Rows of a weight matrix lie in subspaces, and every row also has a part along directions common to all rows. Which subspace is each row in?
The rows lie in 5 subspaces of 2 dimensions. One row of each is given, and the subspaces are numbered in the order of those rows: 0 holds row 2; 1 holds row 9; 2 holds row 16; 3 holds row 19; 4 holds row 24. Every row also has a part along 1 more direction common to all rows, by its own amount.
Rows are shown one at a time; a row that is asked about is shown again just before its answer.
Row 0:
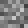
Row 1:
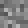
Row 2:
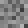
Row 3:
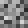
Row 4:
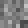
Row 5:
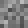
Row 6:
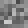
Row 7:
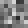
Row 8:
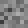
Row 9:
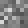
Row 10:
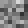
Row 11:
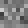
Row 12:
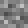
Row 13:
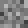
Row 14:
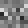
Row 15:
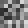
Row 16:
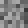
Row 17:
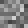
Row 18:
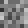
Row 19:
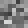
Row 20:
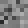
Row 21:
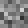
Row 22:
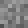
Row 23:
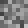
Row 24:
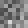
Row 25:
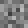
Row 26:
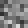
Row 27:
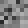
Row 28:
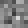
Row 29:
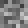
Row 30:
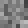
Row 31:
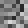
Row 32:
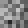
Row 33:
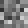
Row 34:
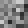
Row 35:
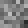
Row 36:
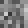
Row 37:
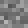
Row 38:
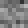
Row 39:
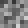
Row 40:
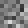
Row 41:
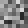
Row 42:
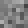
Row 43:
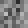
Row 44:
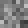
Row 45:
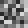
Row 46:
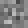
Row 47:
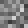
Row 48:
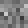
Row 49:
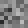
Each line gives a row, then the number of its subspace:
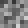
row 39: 3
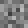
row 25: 0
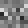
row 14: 2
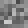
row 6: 3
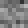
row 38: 4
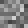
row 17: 0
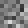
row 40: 0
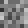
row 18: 2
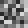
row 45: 3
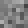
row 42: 4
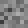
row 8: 1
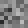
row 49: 1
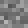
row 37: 3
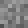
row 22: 4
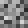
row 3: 3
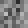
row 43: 0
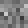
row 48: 2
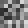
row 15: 4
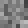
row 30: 1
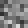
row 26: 0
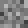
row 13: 1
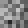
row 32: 4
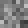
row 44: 1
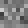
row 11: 2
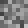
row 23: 0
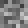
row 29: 3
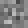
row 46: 3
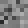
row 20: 1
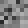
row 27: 1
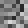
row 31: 0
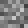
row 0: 0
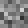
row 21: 2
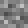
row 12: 3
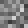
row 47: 0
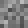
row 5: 4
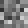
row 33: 2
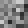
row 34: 4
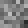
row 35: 1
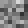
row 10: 4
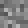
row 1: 0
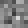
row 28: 3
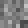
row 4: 1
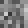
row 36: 2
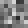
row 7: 3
